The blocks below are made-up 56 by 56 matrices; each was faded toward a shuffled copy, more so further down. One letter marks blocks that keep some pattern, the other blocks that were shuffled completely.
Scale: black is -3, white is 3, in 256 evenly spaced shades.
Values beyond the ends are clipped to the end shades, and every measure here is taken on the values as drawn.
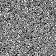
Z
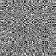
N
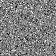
Z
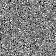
Z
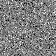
Z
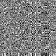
N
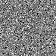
Z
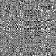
N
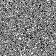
Z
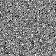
Z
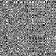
N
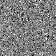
Z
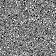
Z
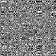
N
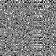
N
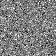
Z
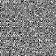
N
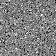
Z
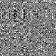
N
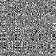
N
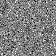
Z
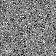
Z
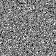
Z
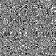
N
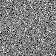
Z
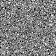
Z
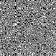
N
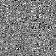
N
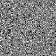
N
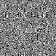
N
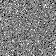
Z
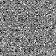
N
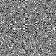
N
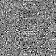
N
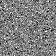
Z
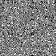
N
